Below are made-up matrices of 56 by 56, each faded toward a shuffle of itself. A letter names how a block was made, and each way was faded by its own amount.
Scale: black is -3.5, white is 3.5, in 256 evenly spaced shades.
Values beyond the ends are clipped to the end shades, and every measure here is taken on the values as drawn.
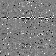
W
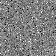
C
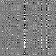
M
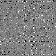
W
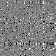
W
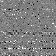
W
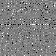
W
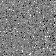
C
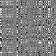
M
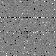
W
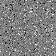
C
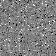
C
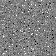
C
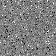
C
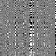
M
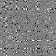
W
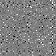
W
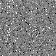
C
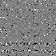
W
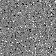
C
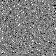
C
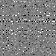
W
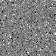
C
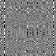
M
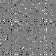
W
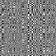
M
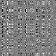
M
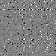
W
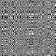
M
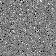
C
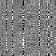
M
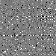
W
